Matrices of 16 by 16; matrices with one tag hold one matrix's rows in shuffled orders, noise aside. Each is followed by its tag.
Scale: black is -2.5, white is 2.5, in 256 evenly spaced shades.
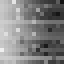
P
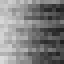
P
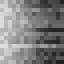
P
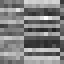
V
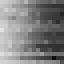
P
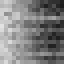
P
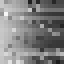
P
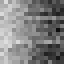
P
